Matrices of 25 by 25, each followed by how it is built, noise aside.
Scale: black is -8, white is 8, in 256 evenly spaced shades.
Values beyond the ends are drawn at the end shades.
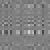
low rank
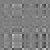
low rank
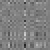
low rank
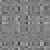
low rank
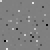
sparse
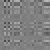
low rank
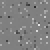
sparse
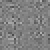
low rank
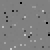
sparse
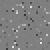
sparse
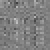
low rank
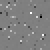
sparse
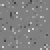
sparse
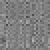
low rank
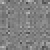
low rank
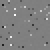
sparse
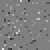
sparse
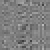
low rank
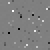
sparse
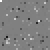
sparse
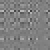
low rank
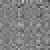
low rank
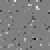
sparse
